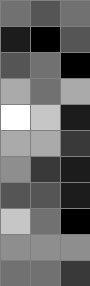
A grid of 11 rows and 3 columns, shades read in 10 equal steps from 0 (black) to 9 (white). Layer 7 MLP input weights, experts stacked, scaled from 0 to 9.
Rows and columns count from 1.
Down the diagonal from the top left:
4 0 0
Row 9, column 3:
0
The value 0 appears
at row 2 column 2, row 3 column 3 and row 9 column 3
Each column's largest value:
9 7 6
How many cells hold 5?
4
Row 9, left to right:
7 4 0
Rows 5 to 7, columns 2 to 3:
7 1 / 6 2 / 2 1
